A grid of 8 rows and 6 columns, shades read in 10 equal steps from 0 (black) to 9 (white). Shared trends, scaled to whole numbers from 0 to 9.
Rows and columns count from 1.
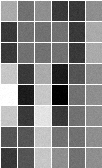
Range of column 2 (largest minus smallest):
3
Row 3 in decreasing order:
6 4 4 4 2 2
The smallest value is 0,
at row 5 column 4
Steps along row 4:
down up down up up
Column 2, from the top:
4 4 4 2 1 2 3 3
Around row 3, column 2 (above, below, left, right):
4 2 2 4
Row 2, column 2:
4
